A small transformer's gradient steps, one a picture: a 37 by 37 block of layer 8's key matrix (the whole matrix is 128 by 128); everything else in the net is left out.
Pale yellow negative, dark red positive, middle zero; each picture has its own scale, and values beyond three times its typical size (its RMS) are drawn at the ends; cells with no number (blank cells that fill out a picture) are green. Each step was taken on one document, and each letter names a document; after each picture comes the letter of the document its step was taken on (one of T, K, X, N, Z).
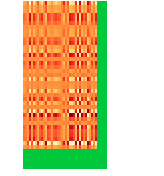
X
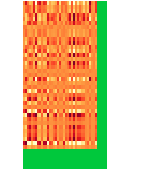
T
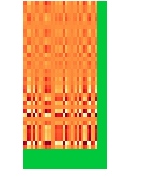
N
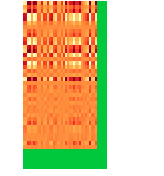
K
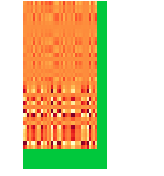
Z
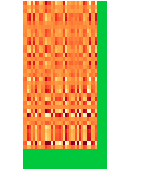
N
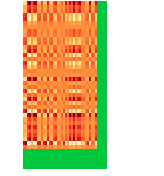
K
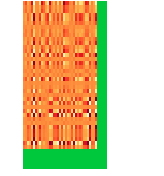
X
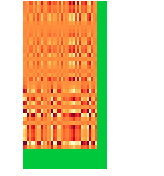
Z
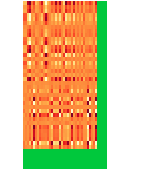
X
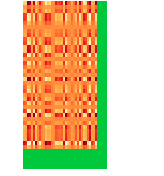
N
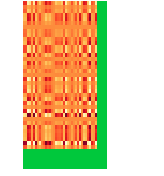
N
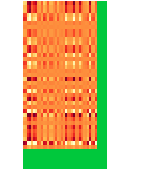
K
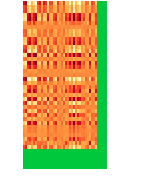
T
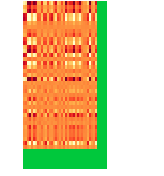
K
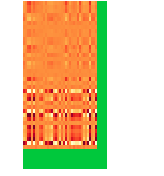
K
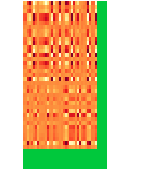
X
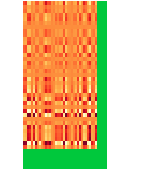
N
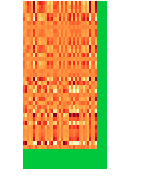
T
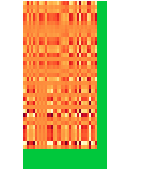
Z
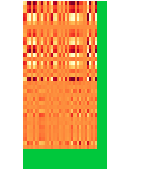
K
